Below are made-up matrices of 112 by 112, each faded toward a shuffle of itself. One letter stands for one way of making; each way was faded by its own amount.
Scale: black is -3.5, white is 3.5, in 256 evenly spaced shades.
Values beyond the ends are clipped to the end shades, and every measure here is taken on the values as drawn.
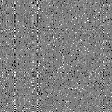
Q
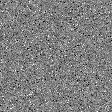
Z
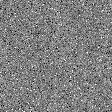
Z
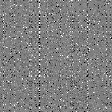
Q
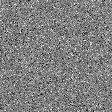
Z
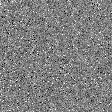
Z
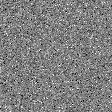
Z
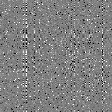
Q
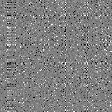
Q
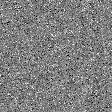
Z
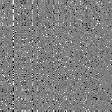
Q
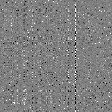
Q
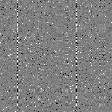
Q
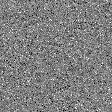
Z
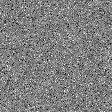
Z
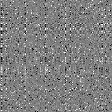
Q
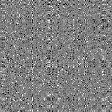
Q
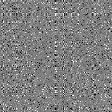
Q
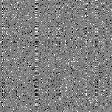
Q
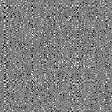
Q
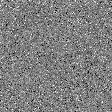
Z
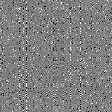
Q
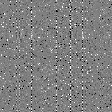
Q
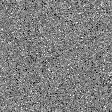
Z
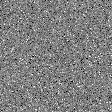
Z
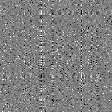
Q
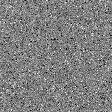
Z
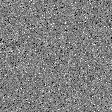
Z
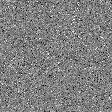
Z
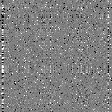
Q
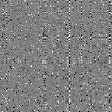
Q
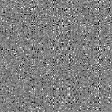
Q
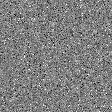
Z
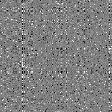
Q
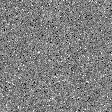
Z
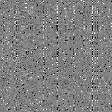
Q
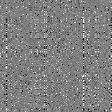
Q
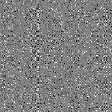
Q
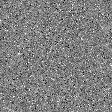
Z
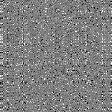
Q
